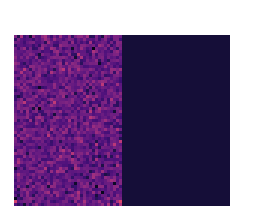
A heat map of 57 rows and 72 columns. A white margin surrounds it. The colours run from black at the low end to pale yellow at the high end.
It is made of 1 by 2 panels. Panel 1,1: low, fine-grained. Panel 1,2: very low, flat.
